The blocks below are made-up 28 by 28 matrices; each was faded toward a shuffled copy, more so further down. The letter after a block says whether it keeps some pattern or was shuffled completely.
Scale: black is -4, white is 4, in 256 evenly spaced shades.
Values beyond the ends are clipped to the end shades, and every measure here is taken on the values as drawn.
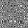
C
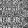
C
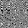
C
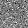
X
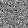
X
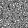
X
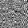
C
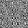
C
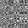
C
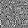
C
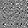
C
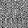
C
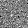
X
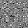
C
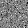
X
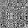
C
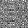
C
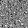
X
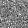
X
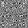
C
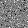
X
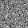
X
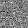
C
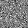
X
